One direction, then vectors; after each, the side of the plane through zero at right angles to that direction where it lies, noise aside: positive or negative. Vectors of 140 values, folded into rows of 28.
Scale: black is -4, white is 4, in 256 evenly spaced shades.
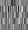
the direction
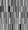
positive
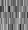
positive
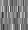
positive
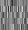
positive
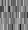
positive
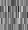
positive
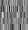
negative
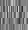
negative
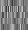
positive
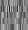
negative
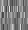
positive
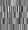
negative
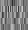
positive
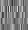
positive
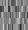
positive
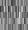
positive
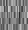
negative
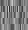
negative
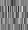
positive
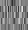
positive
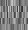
negative
